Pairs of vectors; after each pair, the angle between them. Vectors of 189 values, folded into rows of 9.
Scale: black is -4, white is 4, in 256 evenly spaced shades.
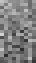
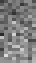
nearly opposite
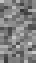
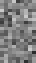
partly opposed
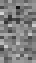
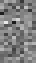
partly opposed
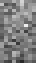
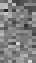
partly opposed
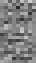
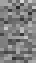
nearly parallel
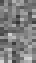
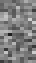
partly opposed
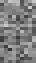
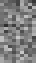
nearly opposite
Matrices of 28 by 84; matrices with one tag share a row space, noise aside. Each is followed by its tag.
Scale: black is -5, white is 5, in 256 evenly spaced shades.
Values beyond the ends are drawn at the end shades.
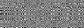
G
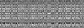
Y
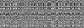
Y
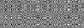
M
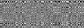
G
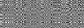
G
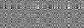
M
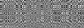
G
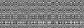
Y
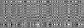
M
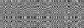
M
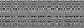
Y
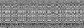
Y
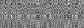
M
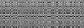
Y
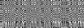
G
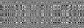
G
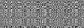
M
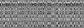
Y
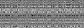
Y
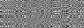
G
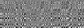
G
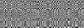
M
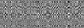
M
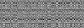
Y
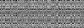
Y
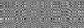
G
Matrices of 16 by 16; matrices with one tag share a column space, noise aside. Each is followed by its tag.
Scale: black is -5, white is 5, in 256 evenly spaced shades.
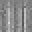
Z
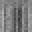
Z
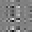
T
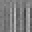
Z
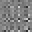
T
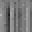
Z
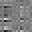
T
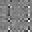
T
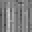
Z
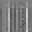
Z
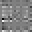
T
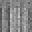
Z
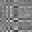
T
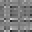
T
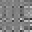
T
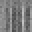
Z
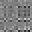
T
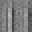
Z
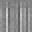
Z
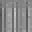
Z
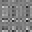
T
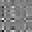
T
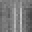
Z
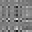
T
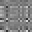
T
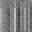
Z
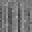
Z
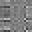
T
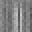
Z
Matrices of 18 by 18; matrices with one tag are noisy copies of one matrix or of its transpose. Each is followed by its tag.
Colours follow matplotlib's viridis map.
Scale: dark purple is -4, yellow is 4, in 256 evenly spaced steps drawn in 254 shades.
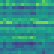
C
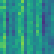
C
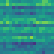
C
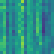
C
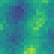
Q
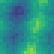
Q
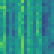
C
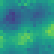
Q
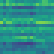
C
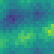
Q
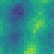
Q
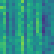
C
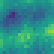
Q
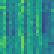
C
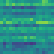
C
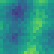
Q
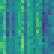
C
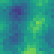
Q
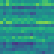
C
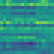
C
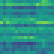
C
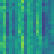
C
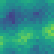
Q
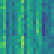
C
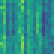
C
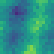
Q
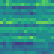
C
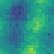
Q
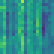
C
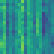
C
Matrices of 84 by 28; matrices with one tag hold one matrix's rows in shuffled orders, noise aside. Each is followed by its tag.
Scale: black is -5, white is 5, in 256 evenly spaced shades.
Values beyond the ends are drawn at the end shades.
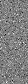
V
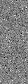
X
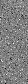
V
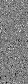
V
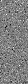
V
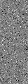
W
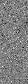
W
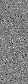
V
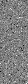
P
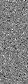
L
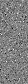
V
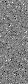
X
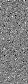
L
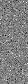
X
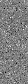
X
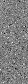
L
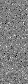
X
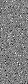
V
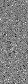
L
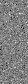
P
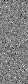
X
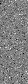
P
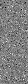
X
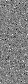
X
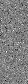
V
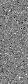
P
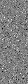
W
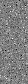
X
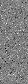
V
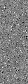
W
